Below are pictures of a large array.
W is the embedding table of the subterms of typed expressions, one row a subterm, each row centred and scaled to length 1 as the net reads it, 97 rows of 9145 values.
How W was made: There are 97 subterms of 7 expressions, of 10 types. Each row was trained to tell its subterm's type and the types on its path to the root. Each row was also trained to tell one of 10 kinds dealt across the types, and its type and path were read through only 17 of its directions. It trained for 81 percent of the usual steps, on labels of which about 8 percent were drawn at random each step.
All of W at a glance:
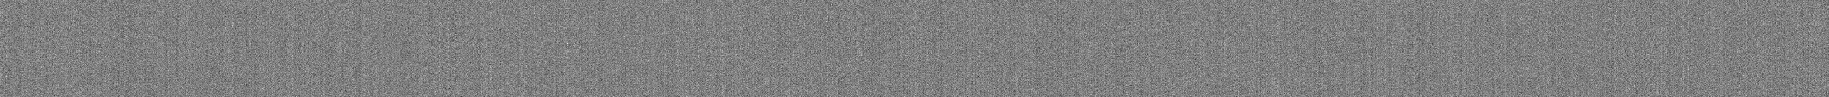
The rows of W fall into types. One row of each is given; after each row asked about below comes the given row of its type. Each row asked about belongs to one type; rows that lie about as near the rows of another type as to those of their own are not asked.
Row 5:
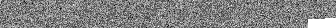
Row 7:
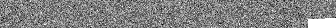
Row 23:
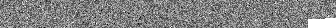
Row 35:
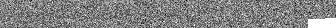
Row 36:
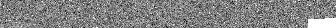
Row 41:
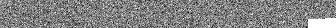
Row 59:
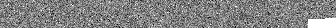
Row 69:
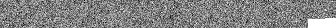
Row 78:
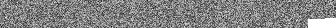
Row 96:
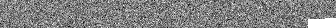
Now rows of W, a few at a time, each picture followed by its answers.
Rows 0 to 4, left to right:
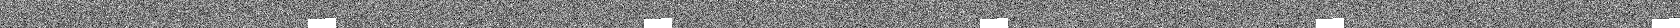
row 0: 35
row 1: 35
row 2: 23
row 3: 5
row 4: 36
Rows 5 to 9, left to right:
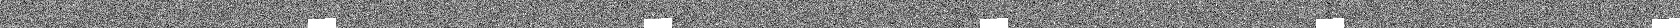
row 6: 41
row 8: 78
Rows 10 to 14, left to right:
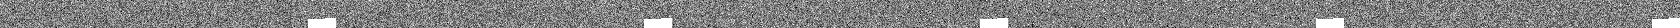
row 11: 35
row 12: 35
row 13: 35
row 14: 23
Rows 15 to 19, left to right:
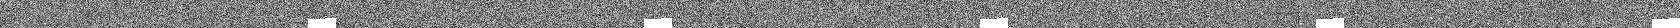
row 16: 69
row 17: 59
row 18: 36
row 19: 5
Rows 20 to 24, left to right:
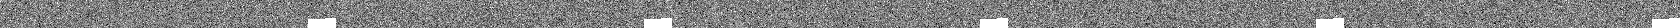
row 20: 69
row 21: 41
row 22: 36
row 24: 23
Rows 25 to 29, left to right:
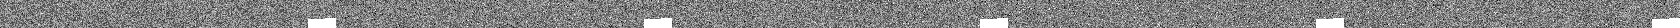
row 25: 7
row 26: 78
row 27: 23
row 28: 41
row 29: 59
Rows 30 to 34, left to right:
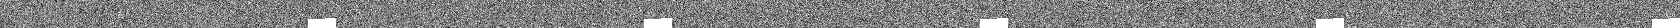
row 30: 69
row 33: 35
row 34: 36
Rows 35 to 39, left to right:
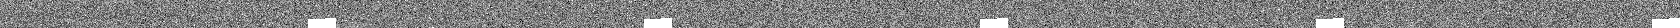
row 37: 59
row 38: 41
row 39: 23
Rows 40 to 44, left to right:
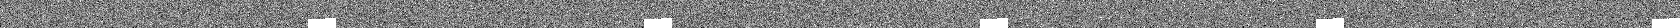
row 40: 23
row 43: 78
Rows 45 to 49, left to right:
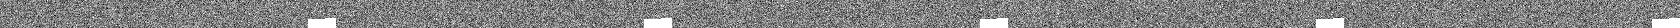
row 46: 59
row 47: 5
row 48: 35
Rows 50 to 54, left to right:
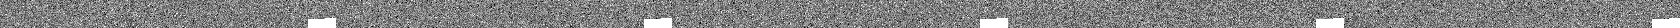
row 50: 36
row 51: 78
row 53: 41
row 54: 96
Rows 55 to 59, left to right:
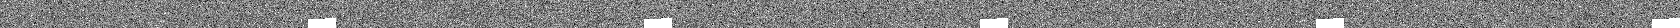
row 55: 59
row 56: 7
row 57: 78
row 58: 96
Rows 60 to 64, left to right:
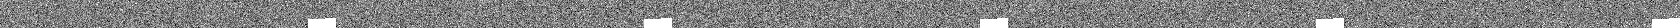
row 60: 41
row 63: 35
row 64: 36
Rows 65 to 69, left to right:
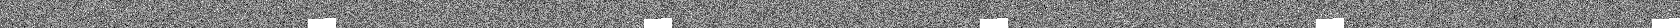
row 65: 69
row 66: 23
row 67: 69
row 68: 5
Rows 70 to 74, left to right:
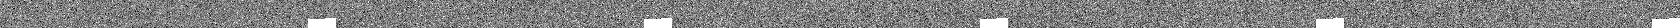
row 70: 5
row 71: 59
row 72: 96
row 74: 69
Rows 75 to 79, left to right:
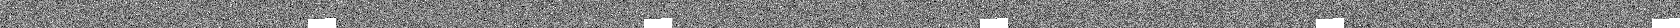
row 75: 5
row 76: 5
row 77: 7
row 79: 69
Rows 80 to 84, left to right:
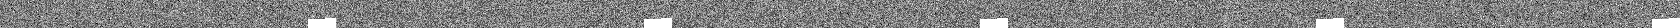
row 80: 23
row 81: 7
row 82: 69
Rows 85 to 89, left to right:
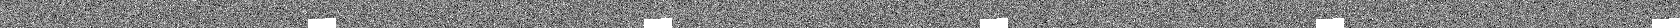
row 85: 78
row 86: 41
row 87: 78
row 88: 96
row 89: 23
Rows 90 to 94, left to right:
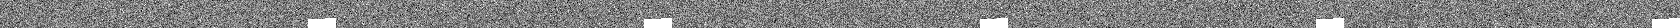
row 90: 69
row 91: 35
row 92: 78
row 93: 23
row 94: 35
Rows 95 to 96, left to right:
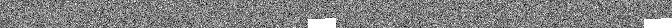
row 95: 69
